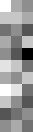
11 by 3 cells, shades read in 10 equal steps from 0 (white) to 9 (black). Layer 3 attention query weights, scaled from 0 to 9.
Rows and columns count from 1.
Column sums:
30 39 51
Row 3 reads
5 4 6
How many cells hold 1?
2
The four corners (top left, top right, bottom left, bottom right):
0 4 4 5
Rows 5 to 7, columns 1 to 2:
4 6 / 1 2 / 3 4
